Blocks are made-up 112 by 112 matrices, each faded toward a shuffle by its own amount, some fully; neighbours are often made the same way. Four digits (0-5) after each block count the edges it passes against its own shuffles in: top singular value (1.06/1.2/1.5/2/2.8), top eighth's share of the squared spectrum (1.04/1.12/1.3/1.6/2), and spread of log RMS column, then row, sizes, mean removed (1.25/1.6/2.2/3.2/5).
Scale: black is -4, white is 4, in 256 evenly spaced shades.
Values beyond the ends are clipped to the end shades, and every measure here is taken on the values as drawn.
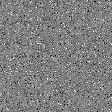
3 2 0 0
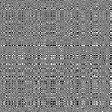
5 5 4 4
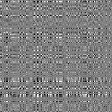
5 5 4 4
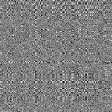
5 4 3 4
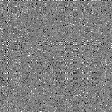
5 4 2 2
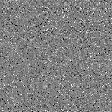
4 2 1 1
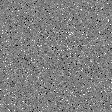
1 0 0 1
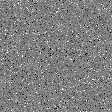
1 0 0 0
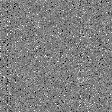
2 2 2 0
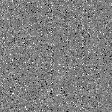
2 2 2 0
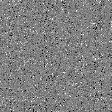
2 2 2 0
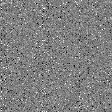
2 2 2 0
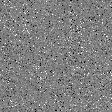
0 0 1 0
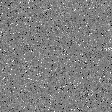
0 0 0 0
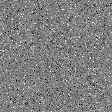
1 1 1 0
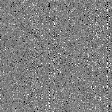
3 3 3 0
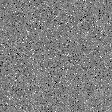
3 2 0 0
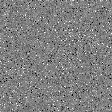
3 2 0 0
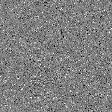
3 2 0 1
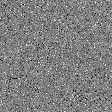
2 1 0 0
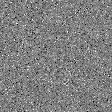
2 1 0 0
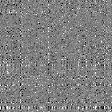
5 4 3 3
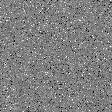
1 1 0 0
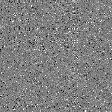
4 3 1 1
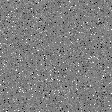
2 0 0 0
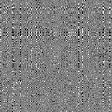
5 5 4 3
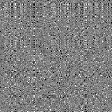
5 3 3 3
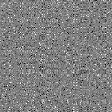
5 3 2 2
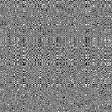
5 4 3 3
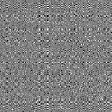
5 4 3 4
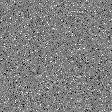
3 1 0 0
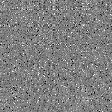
4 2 1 1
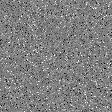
0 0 0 0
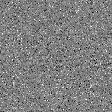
3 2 0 0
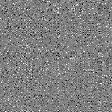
4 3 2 2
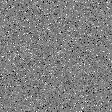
0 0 0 0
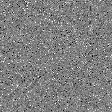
3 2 1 0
